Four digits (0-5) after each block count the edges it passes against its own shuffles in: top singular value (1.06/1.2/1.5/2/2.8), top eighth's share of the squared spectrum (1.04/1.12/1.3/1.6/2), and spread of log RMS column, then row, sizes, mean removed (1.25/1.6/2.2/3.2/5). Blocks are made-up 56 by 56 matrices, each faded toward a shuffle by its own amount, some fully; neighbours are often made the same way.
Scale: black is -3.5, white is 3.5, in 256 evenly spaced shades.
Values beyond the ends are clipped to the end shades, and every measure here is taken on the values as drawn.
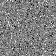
0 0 0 0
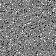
0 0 0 0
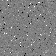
0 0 0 0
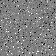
1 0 0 0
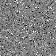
0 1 0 0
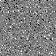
3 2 0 1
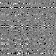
4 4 2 3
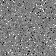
0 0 0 0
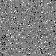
3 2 0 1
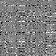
4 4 2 3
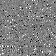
3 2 0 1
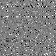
3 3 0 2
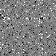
3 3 0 1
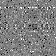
3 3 1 1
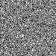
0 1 0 0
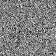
1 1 0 2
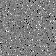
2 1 0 0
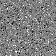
1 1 0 0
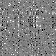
4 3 2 2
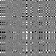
5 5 3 3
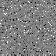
2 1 0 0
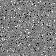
1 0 0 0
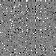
3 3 2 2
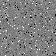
2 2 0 0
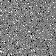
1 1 0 0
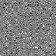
3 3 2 1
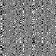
4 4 3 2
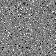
2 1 0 0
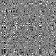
4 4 2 2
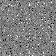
2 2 0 0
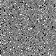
3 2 1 1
